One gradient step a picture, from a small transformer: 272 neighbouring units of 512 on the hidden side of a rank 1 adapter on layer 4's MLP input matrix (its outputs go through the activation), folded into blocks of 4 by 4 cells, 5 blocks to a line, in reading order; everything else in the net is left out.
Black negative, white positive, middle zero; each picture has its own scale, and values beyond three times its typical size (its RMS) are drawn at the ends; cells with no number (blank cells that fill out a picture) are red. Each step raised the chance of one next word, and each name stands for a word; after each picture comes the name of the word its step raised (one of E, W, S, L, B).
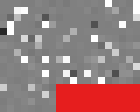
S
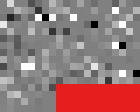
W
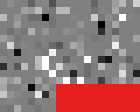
W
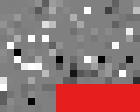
W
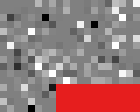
W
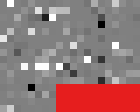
W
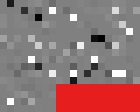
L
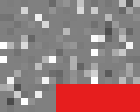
S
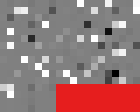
S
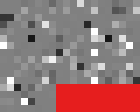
S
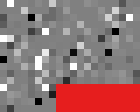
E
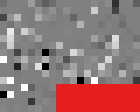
S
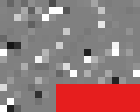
L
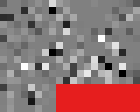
E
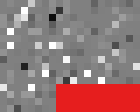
S
